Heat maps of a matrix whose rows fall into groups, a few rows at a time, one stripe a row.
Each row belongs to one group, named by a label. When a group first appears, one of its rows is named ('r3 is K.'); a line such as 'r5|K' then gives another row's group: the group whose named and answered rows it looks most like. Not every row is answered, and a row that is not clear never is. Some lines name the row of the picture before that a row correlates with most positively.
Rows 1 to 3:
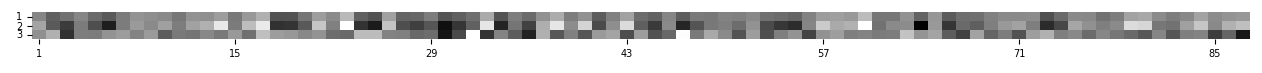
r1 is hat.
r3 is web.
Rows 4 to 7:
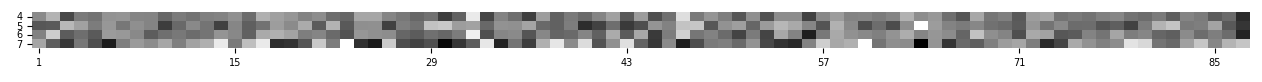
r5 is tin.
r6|web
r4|web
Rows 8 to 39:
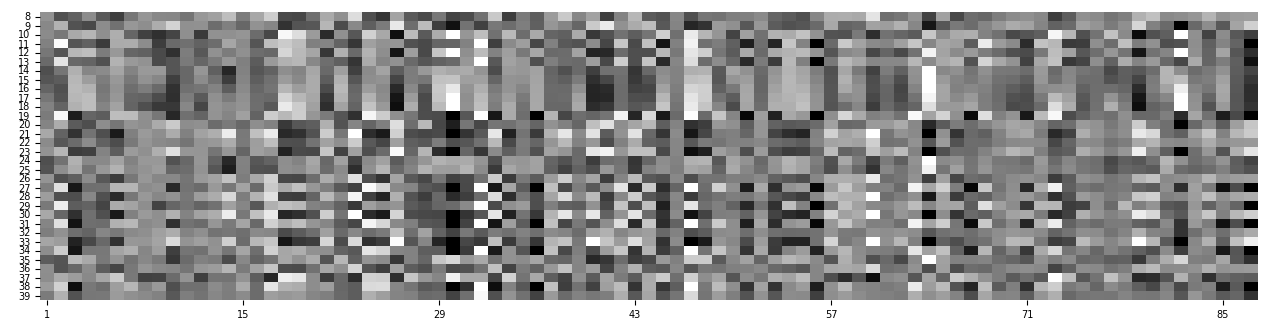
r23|hat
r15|tin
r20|hat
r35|tin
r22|hat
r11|web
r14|tin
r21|hat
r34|web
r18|tin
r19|web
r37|tin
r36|hat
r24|tin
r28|hat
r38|web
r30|hat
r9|hat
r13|web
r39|web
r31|web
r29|web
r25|tin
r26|hat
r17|tin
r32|hat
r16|tin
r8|hat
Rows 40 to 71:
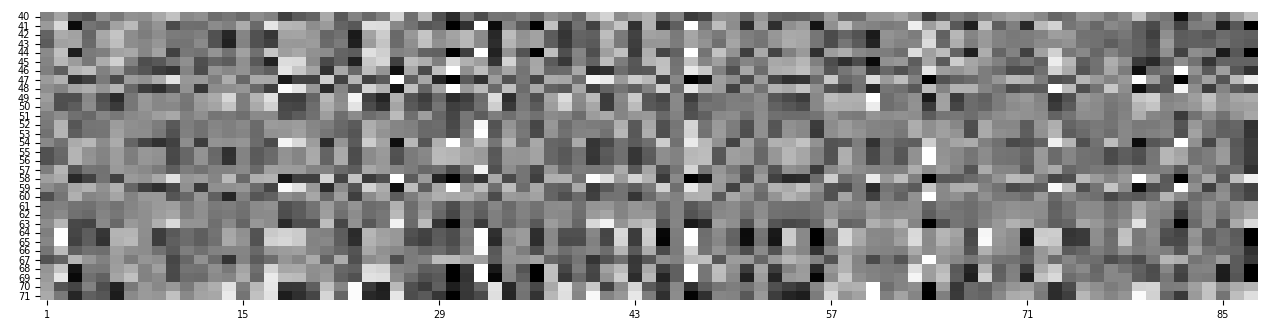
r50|hat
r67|tin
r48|tin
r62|hat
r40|hat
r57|web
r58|hat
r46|tin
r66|web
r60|tin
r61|hat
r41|web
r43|tin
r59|tin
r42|tin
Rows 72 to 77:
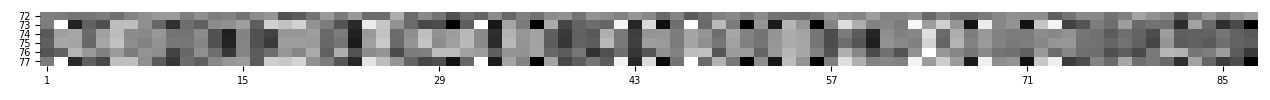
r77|web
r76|tin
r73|web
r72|hat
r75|tin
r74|tin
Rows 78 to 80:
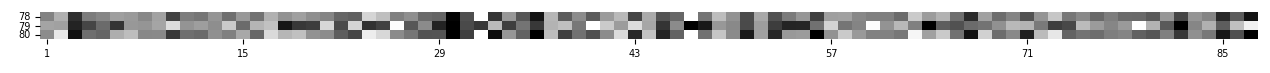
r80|web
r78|web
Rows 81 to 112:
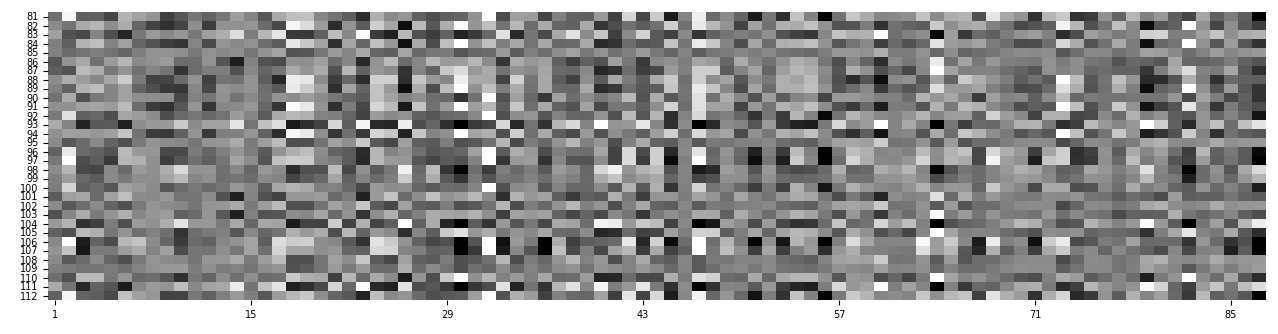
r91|tin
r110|tin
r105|tin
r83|hat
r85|hat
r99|hat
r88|tin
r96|web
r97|web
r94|tin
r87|tin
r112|web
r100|web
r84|tin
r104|hat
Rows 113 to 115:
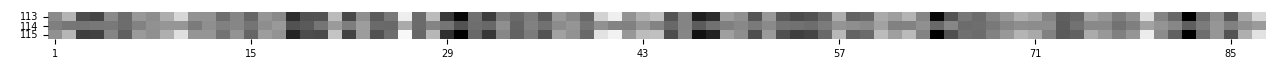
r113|hat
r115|hat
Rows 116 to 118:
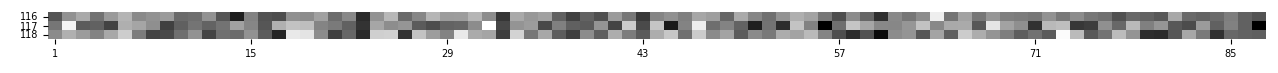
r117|web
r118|tin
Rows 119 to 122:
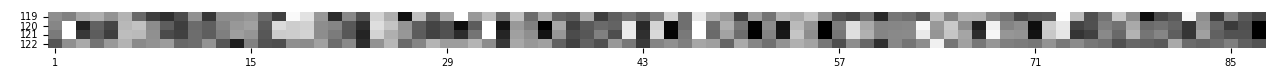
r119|tin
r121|web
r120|web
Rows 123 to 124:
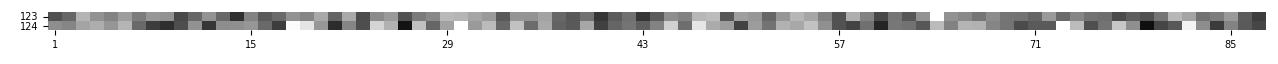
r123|tin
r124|tin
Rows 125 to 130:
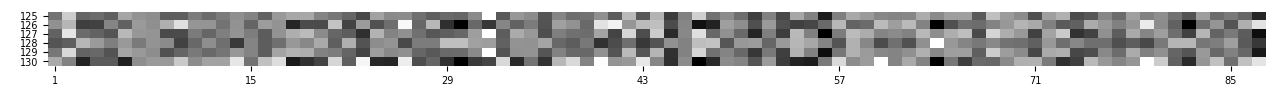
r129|web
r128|tin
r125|web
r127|web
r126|hat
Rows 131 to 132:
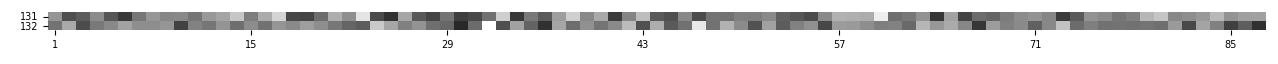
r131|hat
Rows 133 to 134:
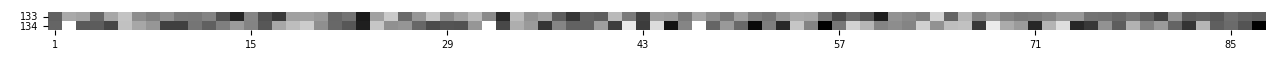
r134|web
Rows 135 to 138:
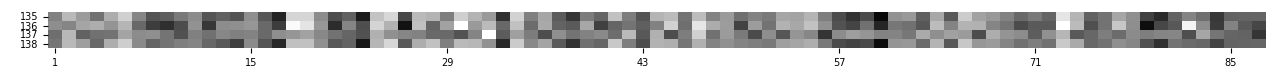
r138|tin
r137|web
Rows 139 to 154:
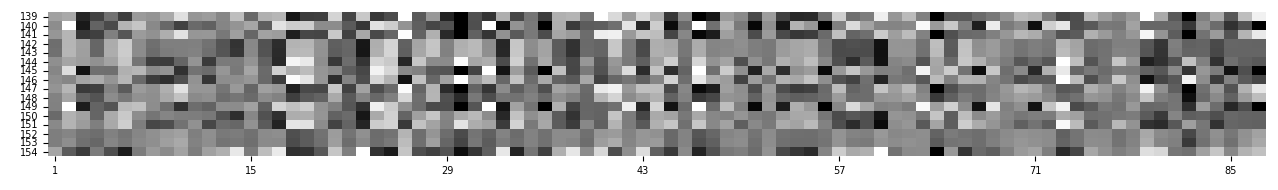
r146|tin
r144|tin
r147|hat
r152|hat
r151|tin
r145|web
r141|hat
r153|hat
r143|tin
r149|web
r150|tin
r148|hat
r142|tin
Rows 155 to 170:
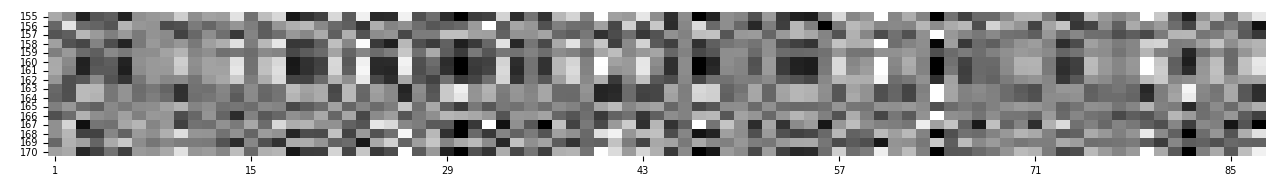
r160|hat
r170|hat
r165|hat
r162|hat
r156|web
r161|hat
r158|hat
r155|hat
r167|web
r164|tin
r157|tin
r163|tin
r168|hat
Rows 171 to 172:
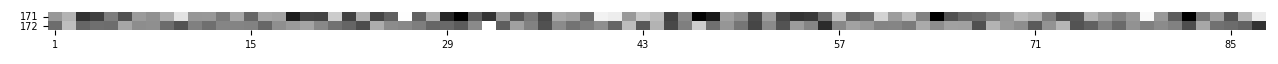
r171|hat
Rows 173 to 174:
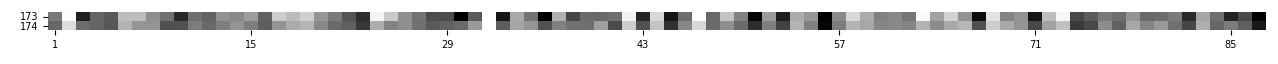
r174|web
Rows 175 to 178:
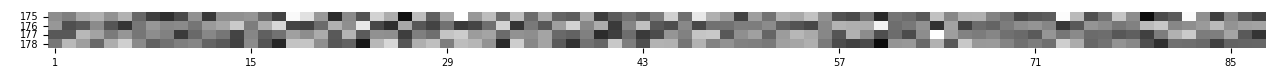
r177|tin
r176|hat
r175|tin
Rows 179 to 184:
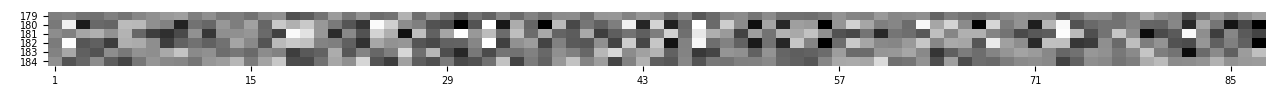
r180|web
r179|hat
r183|hat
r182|web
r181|tin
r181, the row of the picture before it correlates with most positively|175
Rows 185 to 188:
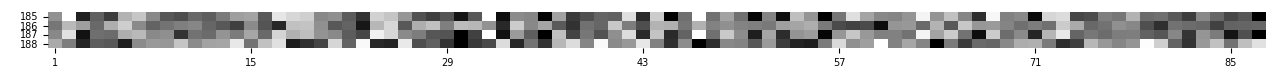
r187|web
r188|hat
